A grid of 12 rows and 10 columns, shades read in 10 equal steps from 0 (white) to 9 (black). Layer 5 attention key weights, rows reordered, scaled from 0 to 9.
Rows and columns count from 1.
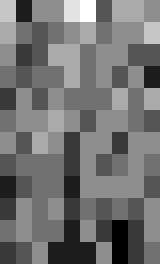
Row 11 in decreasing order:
9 8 7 7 5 5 5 4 4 4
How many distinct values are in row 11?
5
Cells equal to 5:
28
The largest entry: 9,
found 2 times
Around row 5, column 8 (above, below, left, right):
6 4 5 5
